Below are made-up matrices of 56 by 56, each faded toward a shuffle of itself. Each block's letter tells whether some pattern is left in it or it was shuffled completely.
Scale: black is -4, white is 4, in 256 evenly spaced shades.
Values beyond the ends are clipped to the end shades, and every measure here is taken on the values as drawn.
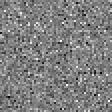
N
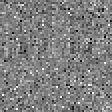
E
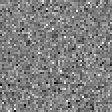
N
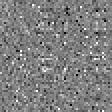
E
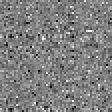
E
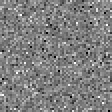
N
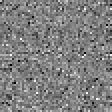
E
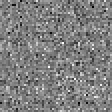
E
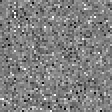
N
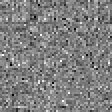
E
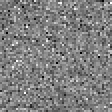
N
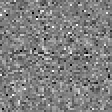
E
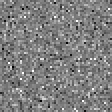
N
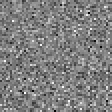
E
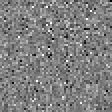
E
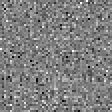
E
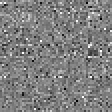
E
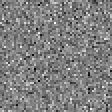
N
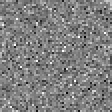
N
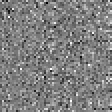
E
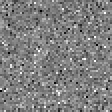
N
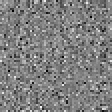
E
